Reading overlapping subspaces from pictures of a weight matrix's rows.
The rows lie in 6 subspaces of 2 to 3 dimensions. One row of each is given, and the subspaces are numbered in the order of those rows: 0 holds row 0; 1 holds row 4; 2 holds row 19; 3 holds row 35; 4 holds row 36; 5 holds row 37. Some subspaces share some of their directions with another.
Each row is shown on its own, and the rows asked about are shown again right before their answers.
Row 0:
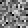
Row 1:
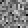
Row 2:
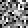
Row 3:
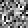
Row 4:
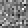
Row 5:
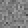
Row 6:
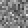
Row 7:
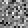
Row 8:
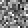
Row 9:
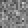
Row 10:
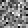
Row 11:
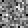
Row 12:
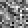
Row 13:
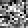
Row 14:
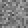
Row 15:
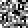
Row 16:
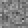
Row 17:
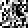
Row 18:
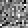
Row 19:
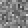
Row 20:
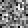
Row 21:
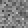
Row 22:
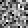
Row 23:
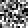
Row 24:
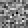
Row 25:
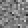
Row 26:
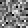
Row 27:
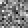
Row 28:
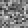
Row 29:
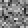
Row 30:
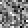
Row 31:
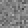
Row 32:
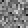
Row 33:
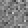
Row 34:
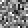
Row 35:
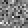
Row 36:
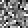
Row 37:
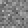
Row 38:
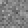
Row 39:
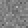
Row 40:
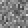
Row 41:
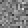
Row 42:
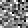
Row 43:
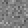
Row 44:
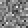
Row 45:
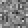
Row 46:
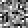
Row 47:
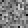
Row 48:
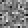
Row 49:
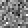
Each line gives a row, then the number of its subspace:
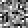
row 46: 4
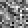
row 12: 1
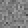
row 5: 3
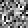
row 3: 3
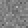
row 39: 0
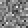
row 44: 0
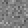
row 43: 3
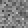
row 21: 5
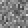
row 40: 3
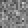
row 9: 4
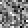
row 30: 1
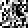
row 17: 1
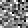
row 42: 3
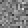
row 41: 1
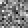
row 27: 5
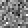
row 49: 1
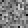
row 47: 0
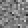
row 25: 3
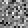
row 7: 3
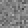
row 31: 1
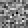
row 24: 2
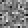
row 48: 4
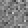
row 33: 3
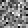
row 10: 1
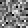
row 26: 0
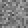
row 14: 5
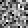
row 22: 2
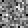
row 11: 0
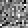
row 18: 1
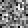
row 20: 0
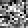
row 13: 4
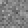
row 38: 5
